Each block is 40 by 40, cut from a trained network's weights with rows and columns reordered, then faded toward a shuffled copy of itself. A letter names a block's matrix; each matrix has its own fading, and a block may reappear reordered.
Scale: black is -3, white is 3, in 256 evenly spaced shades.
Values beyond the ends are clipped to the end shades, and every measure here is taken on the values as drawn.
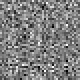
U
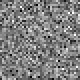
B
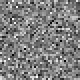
B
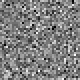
B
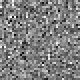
B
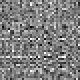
U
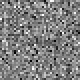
B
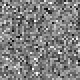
B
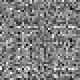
U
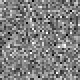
B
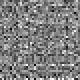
U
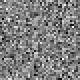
B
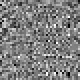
U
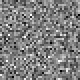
B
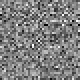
U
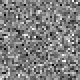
B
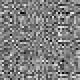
U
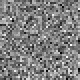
B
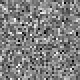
B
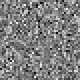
B
